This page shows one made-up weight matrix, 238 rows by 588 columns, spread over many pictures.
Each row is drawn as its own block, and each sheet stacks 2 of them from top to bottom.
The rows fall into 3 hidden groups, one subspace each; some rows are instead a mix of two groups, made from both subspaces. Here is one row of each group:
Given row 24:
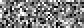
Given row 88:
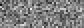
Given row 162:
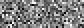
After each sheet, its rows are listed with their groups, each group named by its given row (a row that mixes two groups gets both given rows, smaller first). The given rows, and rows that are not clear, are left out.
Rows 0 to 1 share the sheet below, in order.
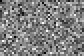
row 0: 24
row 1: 162
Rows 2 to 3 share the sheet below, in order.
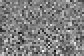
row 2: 162
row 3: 24
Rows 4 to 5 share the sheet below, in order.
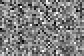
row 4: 24 and 88
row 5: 24
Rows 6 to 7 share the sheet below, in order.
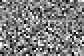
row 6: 162
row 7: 24 and 162
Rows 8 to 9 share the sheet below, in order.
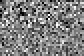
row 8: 24
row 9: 162
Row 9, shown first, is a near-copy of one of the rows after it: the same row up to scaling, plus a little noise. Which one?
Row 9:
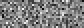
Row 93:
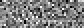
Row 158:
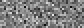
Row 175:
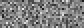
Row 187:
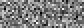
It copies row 175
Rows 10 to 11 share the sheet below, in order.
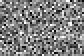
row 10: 162
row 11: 88
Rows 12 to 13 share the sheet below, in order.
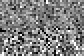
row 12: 88 and 162
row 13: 24
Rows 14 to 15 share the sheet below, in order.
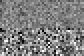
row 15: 24
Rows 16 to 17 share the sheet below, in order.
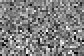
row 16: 24 and 88
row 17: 162
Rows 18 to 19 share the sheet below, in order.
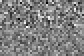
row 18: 162
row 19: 24
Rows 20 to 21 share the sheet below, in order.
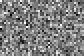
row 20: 162
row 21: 24
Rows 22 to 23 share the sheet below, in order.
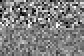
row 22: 24
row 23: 24
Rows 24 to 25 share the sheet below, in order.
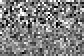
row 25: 88
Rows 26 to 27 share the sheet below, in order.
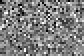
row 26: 24
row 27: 162
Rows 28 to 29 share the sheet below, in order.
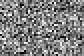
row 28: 88
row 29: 88
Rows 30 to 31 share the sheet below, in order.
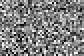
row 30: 88
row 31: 88 and 162
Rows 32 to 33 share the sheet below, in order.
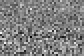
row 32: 88
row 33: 88
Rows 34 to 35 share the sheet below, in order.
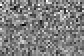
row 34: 88
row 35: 24
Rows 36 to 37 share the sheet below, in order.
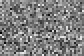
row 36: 88 and 162
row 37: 88
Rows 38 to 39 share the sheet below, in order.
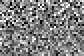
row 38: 88 and 162
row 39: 24
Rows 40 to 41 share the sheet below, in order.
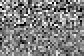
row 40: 88
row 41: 24
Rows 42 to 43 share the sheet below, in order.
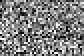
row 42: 24
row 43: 88
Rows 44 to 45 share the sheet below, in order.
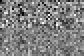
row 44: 24
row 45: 24
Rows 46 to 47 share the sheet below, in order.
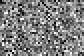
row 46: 24
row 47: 162
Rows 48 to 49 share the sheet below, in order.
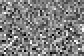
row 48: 162
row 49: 162
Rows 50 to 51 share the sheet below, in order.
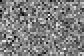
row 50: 24
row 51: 162
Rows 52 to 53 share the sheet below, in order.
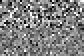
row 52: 162
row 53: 162
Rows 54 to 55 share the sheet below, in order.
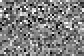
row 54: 24 and 162
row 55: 162
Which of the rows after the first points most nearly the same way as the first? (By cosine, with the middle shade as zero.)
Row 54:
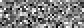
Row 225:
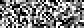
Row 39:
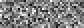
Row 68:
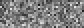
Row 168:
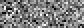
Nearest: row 39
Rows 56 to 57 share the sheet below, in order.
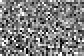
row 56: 24
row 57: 162
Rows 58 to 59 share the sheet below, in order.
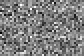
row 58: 24 and 88
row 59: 88
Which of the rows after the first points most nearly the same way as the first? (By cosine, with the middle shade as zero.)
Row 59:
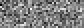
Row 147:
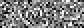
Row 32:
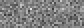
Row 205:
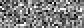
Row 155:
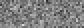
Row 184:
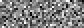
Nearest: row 205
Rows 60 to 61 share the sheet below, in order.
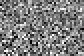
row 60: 88
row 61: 162
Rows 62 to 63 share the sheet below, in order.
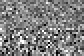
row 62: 162
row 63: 24
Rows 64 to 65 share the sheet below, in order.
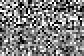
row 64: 88
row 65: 24
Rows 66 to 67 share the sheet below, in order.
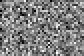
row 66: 24
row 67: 24
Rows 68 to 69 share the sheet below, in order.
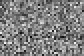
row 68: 24 and 88
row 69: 88
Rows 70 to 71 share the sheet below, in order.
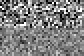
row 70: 88
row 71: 24
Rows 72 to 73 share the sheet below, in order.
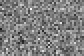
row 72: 88
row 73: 24
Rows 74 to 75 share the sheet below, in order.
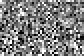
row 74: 24
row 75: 24 and 88
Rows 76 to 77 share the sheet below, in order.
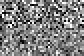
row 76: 162
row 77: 24
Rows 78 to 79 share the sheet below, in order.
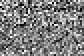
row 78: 88
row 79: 88 and 162
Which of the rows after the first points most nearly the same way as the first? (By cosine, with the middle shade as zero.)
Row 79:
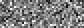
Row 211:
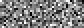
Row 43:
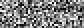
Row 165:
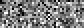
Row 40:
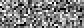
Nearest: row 211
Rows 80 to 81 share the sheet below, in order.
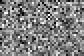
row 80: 24
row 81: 24
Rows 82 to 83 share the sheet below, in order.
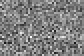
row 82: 88
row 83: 88
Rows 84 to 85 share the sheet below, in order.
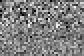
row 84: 24
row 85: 88
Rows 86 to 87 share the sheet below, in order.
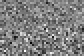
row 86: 162
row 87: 88 and 162
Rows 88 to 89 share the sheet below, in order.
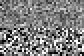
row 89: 162
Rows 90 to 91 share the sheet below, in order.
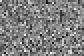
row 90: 88 and 162
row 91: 162
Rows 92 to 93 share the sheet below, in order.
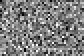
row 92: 24
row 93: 162
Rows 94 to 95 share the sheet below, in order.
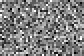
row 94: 24 and 162
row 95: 88 and 162
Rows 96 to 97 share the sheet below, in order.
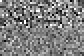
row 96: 162
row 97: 162
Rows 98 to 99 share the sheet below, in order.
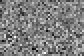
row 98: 24
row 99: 162
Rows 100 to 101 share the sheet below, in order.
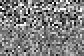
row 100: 88
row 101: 162
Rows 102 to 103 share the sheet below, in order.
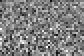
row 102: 24
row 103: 24
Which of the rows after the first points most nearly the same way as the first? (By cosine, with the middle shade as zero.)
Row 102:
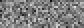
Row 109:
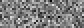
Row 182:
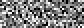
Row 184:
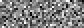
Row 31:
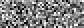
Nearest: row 109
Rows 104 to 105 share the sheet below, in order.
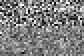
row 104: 88
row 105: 88
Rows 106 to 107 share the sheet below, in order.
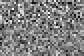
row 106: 24 and 162
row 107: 24
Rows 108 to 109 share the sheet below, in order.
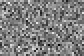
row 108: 162
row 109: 24 and 162
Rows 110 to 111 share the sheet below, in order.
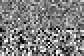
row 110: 162
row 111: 24
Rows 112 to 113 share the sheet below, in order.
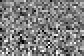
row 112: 24
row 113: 24
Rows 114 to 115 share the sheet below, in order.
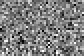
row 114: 162
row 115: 24
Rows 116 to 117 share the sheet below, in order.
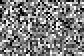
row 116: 24
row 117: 162
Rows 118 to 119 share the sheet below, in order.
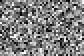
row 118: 24 and 162
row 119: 88
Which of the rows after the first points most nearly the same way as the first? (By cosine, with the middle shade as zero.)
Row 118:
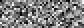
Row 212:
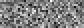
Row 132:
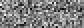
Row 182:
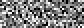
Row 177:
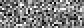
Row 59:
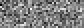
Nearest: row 182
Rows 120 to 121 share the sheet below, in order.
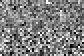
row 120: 88 and 162
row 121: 88 and 162
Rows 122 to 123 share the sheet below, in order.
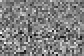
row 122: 24
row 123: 88
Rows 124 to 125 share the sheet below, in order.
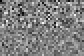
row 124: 24
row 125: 24 and 162
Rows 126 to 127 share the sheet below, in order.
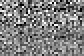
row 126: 88
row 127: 88
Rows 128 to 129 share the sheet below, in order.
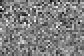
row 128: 24 and 88
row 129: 24
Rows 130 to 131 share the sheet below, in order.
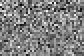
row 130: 88
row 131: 162
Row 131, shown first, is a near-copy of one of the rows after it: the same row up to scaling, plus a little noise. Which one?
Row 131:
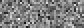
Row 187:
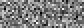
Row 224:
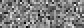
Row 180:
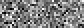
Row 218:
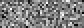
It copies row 224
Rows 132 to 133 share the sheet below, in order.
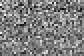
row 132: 88
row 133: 88 and 162
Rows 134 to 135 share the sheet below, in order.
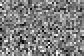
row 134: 88
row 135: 24
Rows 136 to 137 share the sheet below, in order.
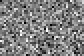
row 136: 162
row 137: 88 and 162
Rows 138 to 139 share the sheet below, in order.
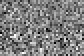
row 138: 162
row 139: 88
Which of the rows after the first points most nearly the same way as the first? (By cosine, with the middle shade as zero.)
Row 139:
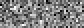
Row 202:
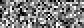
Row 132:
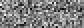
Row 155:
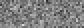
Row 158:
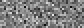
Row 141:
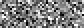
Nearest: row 155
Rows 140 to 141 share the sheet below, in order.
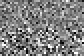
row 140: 162
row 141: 162
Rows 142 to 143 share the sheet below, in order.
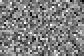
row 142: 162
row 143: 24
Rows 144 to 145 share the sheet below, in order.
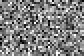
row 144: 162
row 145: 24
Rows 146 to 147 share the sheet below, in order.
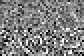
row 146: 24
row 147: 162
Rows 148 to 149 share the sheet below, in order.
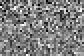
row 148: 88
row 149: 162
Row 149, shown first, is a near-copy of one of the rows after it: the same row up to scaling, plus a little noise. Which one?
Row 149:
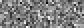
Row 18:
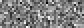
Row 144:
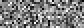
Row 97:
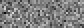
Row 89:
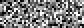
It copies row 18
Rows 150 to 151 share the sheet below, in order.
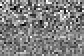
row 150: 88
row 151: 88
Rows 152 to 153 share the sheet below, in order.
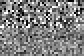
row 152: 24 and 162
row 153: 88
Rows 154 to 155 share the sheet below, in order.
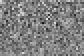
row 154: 24
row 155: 88
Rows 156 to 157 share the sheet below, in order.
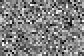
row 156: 162
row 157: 162
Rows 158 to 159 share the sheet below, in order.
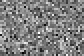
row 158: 162
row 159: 24 and 88
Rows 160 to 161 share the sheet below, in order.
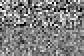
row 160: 88
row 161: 24
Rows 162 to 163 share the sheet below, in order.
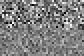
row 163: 162
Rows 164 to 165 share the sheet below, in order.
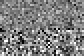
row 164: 162
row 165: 24
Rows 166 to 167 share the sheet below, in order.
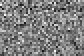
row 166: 88
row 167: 24
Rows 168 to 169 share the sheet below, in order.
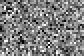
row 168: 162
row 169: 24
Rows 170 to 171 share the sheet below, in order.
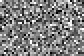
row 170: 162
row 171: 162
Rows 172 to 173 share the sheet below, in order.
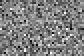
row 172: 88 and 162
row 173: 162
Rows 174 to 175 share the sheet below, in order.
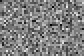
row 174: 162
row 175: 162
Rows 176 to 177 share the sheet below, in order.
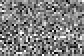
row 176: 88 and 162
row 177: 88
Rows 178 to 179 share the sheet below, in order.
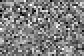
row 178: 24
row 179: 24 and 162
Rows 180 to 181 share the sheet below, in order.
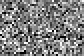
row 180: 162
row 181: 88
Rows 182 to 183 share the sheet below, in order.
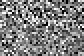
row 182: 162
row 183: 162
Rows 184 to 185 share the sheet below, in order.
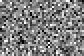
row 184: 162
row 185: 24
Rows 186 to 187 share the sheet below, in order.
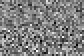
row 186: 24 and 88
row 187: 162
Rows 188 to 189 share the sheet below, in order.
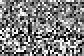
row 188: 24
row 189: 88
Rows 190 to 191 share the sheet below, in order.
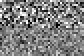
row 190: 24
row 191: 24
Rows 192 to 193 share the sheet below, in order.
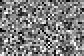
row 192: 24 and 162
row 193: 24
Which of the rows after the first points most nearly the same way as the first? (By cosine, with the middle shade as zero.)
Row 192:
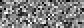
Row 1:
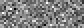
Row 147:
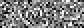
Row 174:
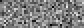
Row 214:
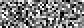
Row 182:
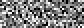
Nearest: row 182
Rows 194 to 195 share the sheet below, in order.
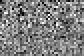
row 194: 24
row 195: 88
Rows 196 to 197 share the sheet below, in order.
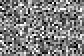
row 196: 88
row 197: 88 and 162
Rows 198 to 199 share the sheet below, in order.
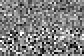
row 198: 88
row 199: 88
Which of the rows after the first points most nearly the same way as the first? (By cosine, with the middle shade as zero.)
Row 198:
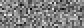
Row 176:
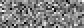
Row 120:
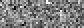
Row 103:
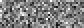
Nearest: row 176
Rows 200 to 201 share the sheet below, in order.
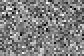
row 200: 162
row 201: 88
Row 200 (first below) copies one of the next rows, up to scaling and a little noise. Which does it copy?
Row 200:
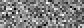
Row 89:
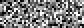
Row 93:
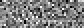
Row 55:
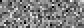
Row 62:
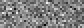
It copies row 62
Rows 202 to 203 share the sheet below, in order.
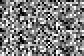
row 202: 24
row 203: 24
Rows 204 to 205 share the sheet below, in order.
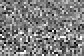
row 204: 162
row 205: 88
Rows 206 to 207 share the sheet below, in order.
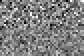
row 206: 162
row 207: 24
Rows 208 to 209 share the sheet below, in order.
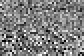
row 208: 88
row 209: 162
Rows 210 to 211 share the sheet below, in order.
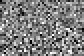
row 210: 24
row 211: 162
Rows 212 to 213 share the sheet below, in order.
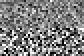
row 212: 24
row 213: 162
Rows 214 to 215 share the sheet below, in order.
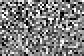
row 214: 162
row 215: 162
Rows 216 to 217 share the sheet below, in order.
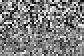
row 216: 162
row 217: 88
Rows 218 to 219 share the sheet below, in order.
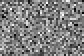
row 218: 162
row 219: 88 and 162
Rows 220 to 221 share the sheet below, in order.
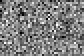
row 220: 24
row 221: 88
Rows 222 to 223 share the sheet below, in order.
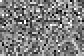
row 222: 162
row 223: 24 and 162
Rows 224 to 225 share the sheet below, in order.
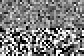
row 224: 162
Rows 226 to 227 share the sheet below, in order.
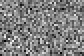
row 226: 88
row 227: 162
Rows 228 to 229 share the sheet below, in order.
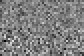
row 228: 24
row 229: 162
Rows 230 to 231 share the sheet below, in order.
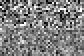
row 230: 88
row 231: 24
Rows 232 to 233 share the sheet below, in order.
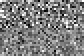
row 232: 24 and 162
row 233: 24
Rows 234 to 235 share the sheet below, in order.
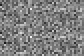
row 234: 88
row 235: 88
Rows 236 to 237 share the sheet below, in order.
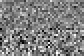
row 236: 24
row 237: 24
